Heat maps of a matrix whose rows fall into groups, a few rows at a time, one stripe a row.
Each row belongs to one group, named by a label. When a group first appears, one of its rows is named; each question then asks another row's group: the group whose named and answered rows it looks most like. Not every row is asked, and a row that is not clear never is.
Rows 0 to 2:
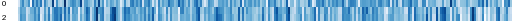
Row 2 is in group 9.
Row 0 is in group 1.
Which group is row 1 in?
9
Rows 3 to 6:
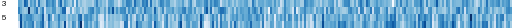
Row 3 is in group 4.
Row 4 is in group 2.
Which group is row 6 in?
1
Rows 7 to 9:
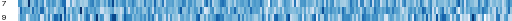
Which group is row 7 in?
2
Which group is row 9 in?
9
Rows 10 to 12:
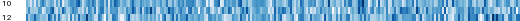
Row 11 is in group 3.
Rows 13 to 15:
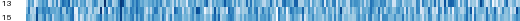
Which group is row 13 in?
9
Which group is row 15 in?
2
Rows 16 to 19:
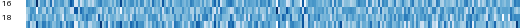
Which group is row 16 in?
2
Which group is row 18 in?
3
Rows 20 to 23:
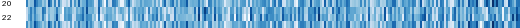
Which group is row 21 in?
3
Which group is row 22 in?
3
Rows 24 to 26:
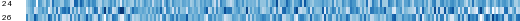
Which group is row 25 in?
9
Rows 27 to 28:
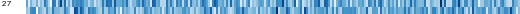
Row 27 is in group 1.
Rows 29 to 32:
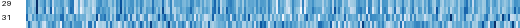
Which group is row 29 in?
2
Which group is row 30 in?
2
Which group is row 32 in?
3
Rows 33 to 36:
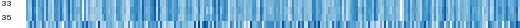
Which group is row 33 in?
4
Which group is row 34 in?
4
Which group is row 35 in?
4
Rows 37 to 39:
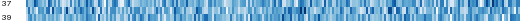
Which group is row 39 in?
3
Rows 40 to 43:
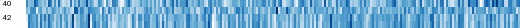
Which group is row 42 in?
1
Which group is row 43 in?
1
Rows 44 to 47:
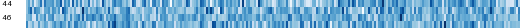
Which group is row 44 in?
1
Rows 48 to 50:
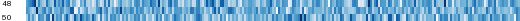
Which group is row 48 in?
4
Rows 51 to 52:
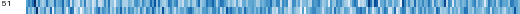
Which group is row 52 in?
2
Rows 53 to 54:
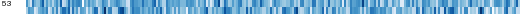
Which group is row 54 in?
9
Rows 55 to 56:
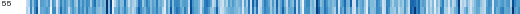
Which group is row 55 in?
1
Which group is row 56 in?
1
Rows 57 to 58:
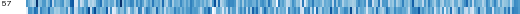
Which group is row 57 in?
2
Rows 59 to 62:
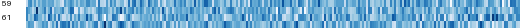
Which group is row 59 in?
3
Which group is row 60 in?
2
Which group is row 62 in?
9
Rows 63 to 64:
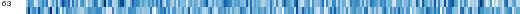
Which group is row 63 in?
9
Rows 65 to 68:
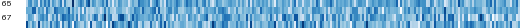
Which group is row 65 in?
1
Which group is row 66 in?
4
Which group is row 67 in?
9
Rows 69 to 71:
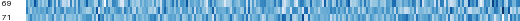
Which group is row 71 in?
3
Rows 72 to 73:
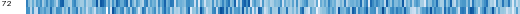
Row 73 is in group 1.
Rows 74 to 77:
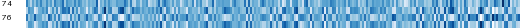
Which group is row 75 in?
9
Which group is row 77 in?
9
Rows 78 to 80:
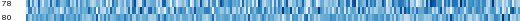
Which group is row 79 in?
3
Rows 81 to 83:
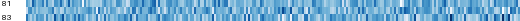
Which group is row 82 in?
3
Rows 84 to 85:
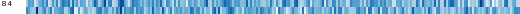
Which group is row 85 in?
2
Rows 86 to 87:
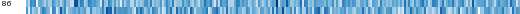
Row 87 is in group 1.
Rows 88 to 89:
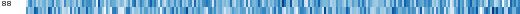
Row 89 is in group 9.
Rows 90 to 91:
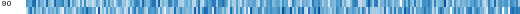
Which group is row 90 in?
4
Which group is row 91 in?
3
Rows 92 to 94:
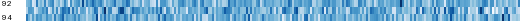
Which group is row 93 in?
9
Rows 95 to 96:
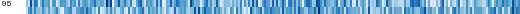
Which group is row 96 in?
3
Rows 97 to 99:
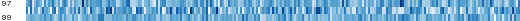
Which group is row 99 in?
3
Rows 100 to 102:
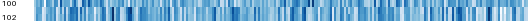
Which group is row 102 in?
9
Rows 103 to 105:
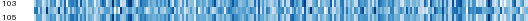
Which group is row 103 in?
9
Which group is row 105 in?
9
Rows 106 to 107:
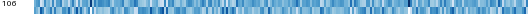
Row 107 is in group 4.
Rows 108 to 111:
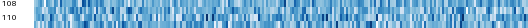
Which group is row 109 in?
9
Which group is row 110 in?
3
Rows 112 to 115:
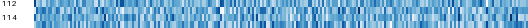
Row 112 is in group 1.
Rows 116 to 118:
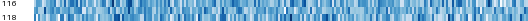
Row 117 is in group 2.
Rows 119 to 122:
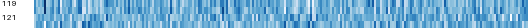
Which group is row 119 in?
2
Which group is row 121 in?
3
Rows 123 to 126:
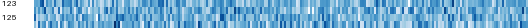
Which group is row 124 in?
2
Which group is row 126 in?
1
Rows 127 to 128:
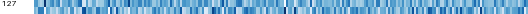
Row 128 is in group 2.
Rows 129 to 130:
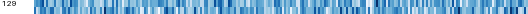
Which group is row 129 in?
4
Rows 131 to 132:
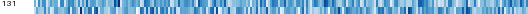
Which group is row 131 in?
1
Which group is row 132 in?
1
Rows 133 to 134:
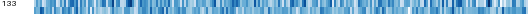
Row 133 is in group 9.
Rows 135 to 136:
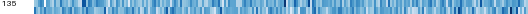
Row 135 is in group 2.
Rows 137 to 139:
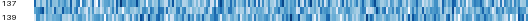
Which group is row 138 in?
4
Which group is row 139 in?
3
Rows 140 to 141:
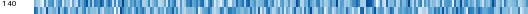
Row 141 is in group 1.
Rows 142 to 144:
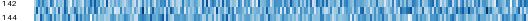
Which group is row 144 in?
4
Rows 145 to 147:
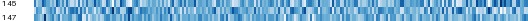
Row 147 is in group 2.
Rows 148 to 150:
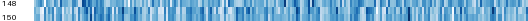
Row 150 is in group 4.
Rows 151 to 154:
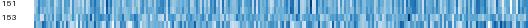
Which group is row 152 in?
3
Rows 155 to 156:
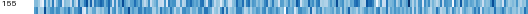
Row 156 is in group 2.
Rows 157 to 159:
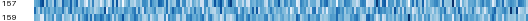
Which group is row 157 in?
4
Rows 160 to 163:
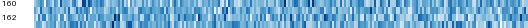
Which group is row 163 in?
9
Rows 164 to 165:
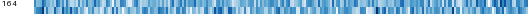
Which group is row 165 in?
4
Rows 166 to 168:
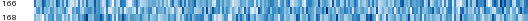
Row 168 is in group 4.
